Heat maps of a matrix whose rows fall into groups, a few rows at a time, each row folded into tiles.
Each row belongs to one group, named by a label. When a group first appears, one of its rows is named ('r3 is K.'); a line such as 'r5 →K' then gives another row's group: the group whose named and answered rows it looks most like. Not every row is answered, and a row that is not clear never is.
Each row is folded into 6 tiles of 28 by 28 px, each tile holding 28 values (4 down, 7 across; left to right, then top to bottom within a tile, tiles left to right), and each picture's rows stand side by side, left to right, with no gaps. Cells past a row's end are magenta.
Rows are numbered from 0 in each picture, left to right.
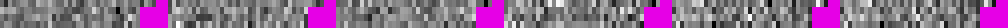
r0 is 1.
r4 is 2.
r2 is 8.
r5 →2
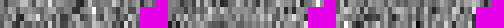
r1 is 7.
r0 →1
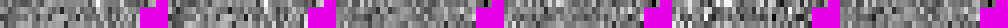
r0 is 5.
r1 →5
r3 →8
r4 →8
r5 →8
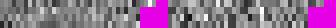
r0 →7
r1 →1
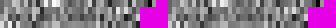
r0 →8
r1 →8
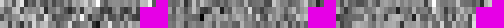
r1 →8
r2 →5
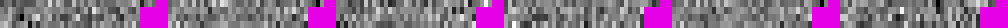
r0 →1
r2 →7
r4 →8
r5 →2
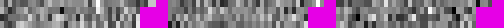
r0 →5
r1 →7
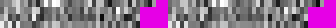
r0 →8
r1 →8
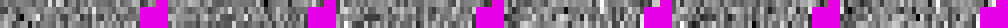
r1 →2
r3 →5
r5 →5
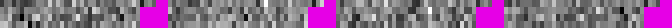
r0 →1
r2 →1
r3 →1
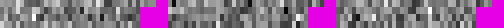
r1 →1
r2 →1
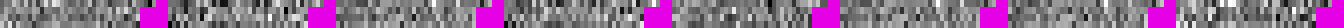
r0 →8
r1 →7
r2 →5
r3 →7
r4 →2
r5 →5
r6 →5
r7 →8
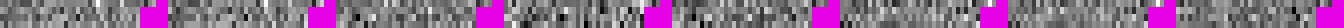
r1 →5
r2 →1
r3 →2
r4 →1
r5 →7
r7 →1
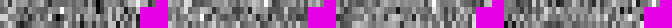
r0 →2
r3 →7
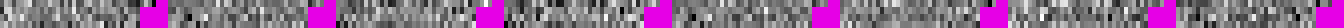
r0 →2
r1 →1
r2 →7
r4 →1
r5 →8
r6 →8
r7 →1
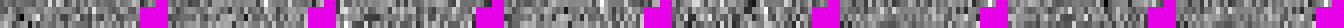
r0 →1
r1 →5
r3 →5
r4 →1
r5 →7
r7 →7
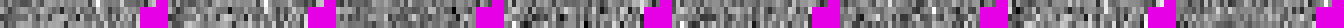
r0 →5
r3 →2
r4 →2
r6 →5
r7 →7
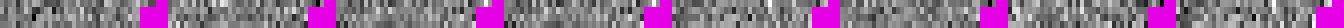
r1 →8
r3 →7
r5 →8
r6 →2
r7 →5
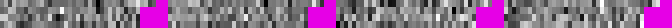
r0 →2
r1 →2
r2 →7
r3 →5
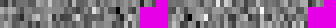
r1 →1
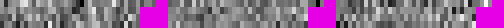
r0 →1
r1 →8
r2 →7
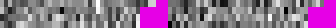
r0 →5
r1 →7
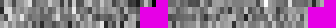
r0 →2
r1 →5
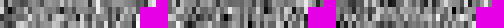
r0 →5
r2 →7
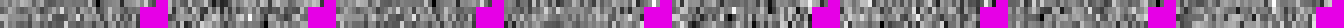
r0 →2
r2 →2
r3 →7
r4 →2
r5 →2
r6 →8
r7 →5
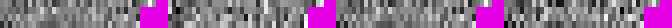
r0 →7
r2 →7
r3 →7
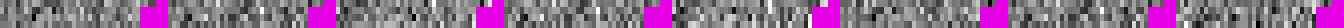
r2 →5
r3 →1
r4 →5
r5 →8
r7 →2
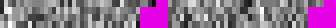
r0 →2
